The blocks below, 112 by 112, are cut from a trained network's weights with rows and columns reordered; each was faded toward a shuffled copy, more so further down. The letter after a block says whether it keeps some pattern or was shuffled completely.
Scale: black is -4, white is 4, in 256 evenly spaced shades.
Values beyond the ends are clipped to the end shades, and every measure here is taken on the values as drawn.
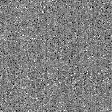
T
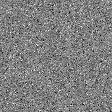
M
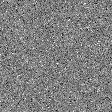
M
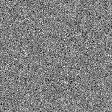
T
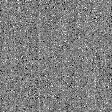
T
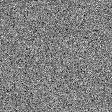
M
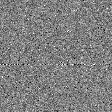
T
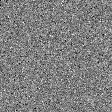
M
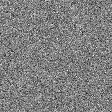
M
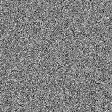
T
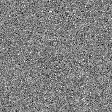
T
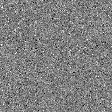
T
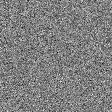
M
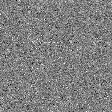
T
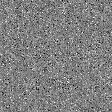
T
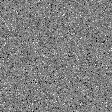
M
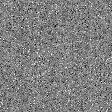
T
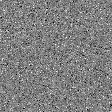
M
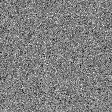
M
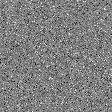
M
